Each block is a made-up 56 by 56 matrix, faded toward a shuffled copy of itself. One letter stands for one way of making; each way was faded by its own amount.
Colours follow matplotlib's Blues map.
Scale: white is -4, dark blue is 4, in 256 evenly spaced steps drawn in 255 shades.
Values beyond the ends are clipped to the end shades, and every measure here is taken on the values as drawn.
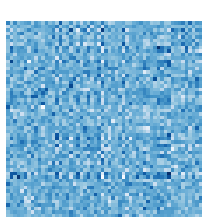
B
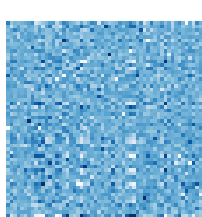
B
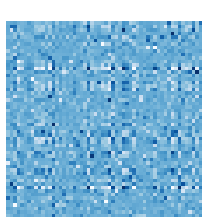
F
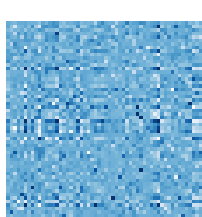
F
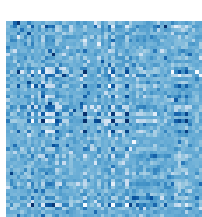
F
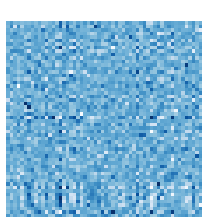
B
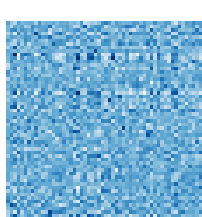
B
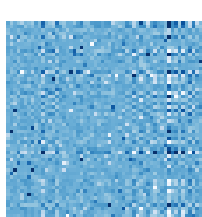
F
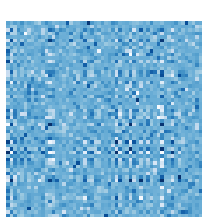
F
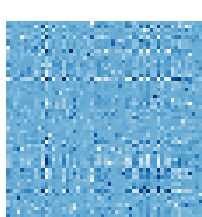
F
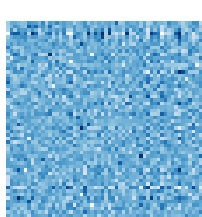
B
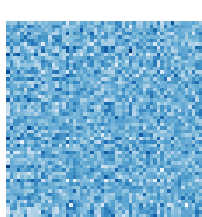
B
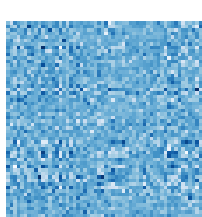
B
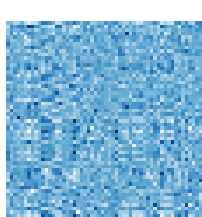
B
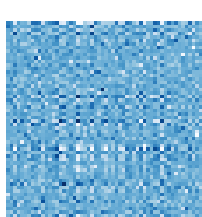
F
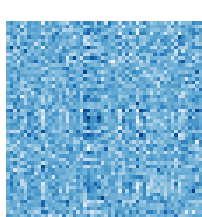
B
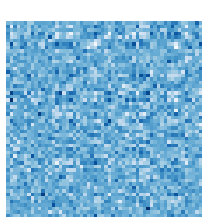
B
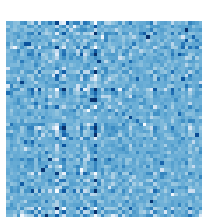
F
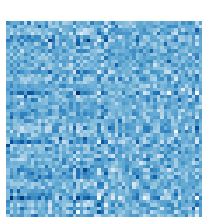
B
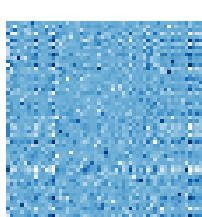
F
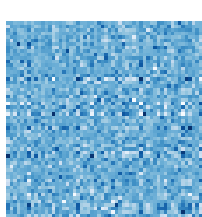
B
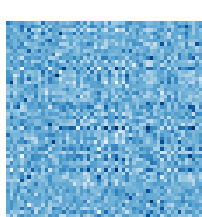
B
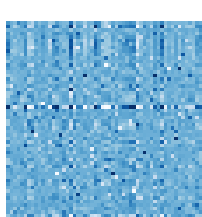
F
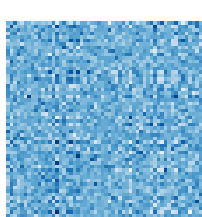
B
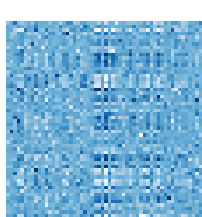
F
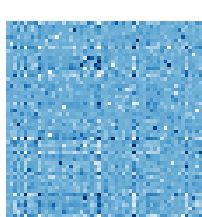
F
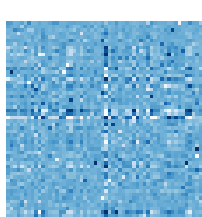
F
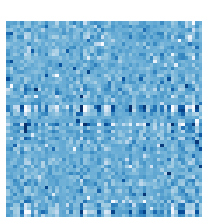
F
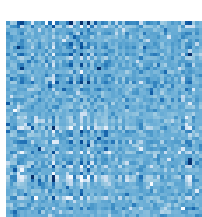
F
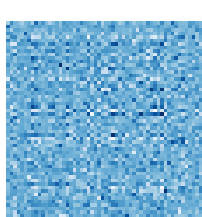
B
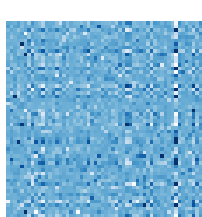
F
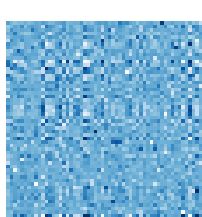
F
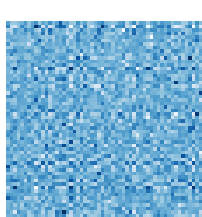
B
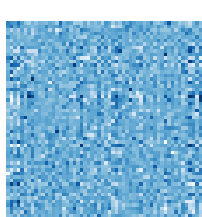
B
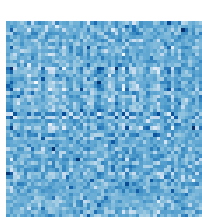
B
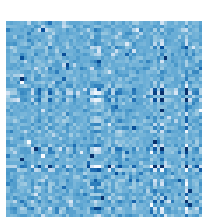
F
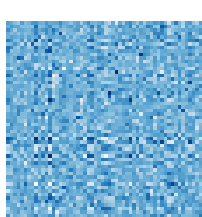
B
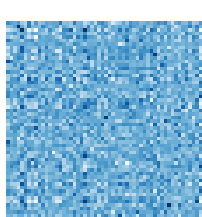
B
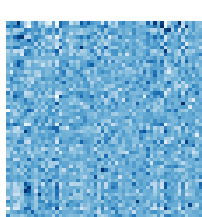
B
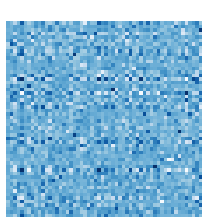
B
